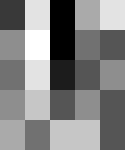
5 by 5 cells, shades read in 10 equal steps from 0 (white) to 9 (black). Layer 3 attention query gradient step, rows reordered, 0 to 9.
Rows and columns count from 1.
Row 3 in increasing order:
1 4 5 6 8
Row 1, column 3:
9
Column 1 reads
7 4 5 4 3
